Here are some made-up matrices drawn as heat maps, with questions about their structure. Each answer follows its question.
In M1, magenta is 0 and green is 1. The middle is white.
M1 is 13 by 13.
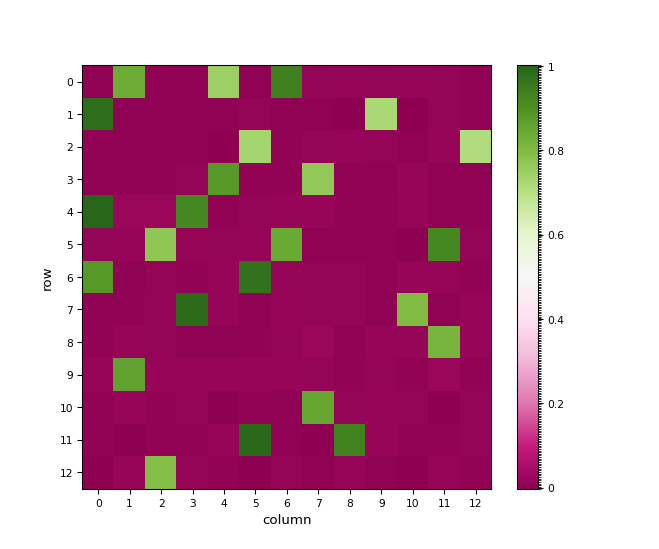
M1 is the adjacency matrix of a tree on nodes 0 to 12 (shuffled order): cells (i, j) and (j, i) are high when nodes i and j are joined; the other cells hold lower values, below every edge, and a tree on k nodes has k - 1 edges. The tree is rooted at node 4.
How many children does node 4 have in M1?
2
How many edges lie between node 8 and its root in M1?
5
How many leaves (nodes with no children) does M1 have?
4
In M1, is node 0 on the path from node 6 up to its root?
yes
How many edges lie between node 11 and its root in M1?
4
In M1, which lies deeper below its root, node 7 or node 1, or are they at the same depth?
the same depth
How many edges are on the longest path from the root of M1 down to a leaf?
5
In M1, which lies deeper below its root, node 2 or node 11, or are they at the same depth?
the same depth
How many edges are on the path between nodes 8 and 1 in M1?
5
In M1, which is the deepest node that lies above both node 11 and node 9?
0
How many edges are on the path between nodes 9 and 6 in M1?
3
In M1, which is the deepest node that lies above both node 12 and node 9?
0
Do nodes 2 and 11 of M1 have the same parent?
yes
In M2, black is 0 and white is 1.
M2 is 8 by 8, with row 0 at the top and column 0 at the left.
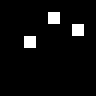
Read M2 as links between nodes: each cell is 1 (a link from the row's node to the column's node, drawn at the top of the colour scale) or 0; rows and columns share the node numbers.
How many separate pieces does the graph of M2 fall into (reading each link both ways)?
5
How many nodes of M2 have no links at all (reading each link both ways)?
3
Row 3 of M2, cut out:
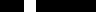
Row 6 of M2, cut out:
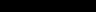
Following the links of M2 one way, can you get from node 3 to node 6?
yes
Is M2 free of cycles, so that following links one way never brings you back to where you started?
yes
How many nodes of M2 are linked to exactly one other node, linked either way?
4
